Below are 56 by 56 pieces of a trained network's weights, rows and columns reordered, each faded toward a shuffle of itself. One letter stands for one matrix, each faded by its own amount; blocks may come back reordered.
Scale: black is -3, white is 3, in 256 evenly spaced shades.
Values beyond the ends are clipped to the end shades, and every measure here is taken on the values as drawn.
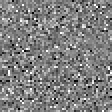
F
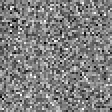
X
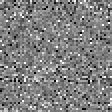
F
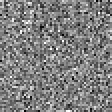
X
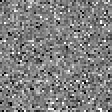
F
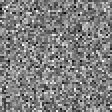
X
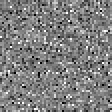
F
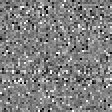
F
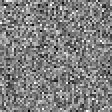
X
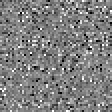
F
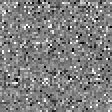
F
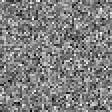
X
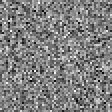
X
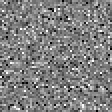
F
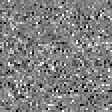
F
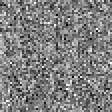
X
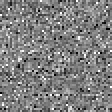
F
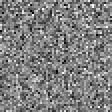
X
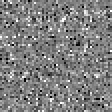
F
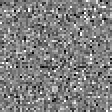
F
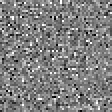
F
